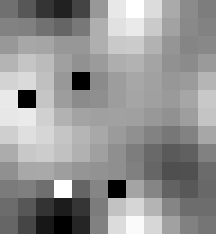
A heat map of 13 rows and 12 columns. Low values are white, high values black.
Lone odd cells: 4, 3 higher and 1 lower than their neighbours. Roughest part: bottom middle. Ninth with the highest average: bottom left.
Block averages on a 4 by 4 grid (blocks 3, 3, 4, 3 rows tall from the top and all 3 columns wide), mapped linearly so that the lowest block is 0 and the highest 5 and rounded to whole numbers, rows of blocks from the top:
4403
1322
1234
5524
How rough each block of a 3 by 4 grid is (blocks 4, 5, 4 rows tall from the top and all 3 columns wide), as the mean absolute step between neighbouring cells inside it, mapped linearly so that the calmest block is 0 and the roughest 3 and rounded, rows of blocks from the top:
1 1 1 0
3 1 0 1
1 3 3 0
